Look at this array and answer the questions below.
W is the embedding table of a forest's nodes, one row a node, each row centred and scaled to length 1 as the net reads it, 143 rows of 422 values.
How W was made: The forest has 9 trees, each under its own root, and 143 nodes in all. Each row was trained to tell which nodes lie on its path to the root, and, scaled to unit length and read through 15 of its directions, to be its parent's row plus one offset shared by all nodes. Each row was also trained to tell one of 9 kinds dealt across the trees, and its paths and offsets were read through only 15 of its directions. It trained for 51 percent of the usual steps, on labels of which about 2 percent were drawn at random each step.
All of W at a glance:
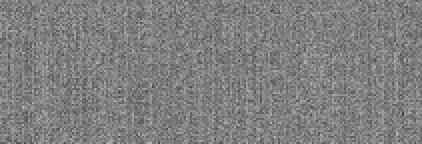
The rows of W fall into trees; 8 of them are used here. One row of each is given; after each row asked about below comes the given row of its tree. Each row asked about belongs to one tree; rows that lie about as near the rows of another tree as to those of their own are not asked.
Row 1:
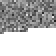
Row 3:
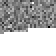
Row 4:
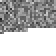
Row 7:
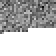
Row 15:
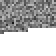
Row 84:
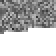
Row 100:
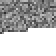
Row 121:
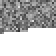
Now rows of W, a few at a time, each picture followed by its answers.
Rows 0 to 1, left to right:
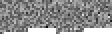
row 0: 15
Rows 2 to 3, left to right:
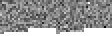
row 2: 15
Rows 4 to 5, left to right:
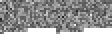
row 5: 7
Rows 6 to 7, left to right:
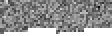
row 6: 84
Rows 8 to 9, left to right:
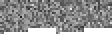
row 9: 3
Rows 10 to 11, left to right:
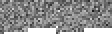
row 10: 7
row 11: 7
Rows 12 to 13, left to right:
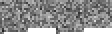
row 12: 4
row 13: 84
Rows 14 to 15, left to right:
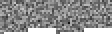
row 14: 3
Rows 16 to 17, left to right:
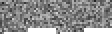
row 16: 4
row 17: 121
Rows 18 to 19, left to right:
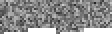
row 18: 100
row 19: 84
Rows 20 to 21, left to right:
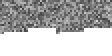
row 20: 1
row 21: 7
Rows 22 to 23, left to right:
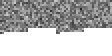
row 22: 100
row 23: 15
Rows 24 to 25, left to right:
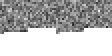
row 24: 1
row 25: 1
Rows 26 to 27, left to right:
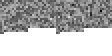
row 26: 15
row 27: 100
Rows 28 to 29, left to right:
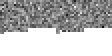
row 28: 100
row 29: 7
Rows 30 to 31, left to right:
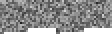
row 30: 1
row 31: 84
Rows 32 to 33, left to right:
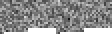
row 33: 1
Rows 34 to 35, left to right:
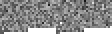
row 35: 7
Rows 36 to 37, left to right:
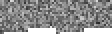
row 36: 7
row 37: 100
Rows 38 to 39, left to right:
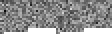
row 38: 84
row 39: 121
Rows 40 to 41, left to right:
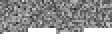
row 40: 100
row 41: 1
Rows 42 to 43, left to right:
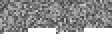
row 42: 7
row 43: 4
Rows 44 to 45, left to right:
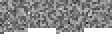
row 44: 4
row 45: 3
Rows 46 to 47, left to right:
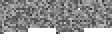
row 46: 15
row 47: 4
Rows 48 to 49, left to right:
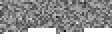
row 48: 100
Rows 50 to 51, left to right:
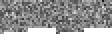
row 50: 100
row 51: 4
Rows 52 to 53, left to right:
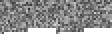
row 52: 84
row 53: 7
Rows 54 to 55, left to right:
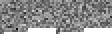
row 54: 84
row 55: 7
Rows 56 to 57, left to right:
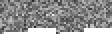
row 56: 7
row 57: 4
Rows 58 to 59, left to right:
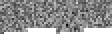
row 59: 7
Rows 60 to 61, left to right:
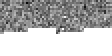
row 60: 7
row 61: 7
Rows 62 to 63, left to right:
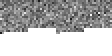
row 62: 7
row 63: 7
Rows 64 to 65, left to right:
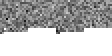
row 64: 4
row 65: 84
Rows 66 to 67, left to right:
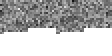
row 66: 100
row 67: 4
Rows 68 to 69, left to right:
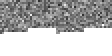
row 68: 7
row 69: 4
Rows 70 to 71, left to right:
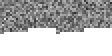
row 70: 3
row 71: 100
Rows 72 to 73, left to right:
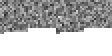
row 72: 3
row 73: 84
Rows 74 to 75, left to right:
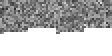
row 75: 4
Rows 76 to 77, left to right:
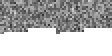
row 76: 1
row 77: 121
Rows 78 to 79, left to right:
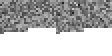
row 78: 84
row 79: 100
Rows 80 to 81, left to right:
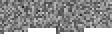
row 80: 7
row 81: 84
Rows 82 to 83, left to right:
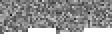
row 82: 7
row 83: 84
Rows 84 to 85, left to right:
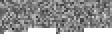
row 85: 15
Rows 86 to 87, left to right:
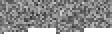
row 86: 15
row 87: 15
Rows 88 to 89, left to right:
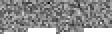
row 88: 100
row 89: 100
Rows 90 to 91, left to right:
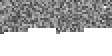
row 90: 84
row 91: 121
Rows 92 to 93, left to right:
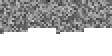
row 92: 121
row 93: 3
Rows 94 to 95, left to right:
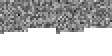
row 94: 7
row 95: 84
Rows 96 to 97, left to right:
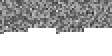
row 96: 4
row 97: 15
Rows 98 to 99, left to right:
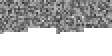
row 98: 15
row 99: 100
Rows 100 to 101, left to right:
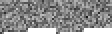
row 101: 1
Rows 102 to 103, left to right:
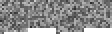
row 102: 121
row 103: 15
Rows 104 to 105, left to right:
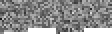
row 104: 84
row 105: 3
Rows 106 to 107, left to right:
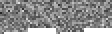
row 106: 1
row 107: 121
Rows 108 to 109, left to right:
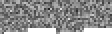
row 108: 1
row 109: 121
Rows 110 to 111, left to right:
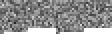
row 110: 84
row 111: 100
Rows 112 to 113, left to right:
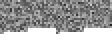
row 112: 3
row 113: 4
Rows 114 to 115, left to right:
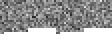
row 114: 3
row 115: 4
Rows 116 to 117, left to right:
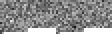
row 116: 7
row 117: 4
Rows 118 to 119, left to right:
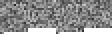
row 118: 4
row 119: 15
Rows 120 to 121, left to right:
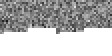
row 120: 4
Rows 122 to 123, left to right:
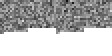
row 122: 15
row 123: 15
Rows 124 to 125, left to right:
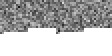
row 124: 1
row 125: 4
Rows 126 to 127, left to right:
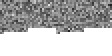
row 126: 100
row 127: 3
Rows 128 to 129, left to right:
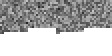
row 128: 84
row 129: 84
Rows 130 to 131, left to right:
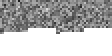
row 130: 121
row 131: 1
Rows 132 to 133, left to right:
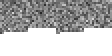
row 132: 84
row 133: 84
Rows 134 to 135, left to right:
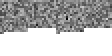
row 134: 100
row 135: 100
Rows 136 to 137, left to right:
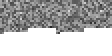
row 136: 121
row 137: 3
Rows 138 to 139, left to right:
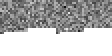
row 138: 4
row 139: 84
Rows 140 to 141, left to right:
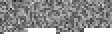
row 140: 4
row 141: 100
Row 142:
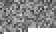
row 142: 15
